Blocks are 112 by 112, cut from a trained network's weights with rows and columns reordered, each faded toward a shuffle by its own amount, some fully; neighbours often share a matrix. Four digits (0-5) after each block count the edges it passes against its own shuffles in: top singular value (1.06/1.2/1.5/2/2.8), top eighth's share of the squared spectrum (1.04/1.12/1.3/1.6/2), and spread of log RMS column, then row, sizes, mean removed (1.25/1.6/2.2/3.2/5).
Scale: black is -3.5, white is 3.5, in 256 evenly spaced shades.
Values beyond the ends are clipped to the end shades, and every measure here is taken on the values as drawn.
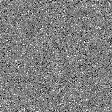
2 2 0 0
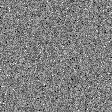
1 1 0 0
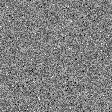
1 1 0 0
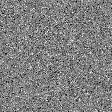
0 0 0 0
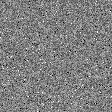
0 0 0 0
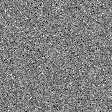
0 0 0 0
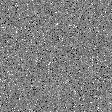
1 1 0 0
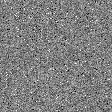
2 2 0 1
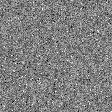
1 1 0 0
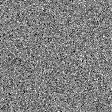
2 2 0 0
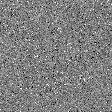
1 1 0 0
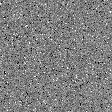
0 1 0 0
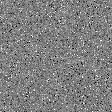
0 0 0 0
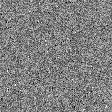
2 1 0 0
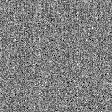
3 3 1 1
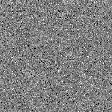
3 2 1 1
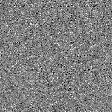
3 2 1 1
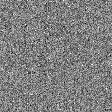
2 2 0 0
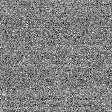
2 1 0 0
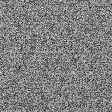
1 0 0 0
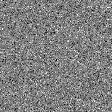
3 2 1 0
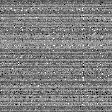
5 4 2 2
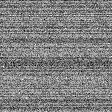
5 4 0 2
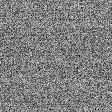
1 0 0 0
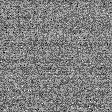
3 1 0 0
